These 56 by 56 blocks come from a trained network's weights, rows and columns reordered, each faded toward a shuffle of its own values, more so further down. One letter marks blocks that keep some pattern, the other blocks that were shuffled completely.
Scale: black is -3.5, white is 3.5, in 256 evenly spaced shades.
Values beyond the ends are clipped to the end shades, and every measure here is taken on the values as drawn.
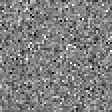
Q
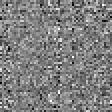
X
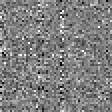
X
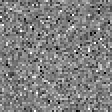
Q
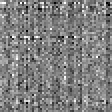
X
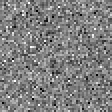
Q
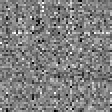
X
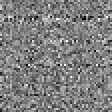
X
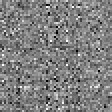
X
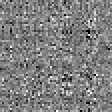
X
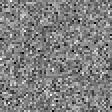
Q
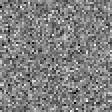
Q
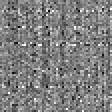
X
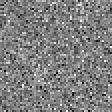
Q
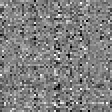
X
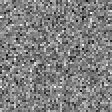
Q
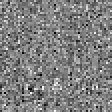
X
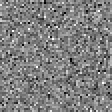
Q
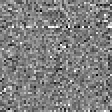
X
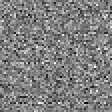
X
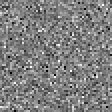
Q
